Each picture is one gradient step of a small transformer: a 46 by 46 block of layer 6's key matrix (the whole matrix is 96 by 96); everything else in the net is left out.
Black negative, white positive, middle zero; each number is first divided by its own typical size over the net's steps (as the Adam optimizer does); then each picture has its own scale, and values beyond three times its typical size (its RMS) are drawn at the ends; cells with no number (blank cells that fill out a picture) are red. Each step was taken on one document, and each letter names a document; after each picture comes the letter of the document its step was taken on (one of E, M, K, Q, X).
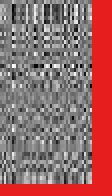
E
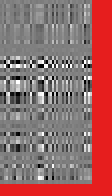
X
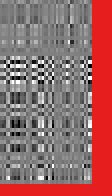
X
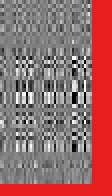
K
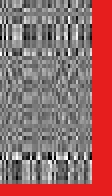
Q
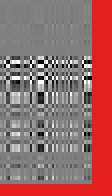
X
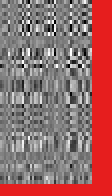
K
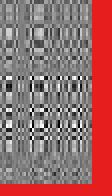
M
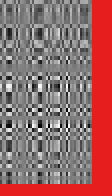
M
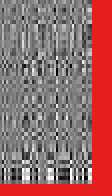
Q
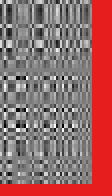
M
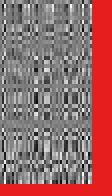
E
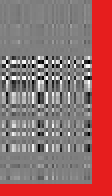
X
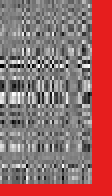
K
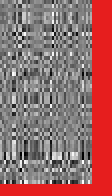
E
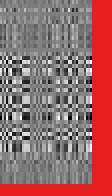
Q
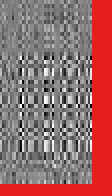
E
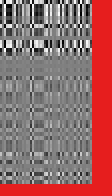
M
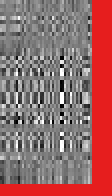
K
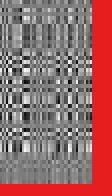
Q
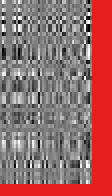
K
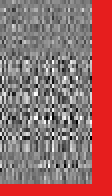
Q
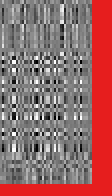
Q
